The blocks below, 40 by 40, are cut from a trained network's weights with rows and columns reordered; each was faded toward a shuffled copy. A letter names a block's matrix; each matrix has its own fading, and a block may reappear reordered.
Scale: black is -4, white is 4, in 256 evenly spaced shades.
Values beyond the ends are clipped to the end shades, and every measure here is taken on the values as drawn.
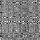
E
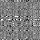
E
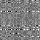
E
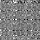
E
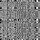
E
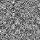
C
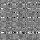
E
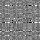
E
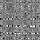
E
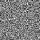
C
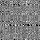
E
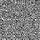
C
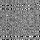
E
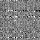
E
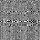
E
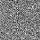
C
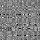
E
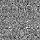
C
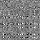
E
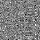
C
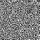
C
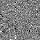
C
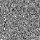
C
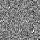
C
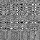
E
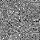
C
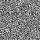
C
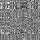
E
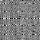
E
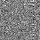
C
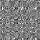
E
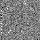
C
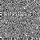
C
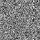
C
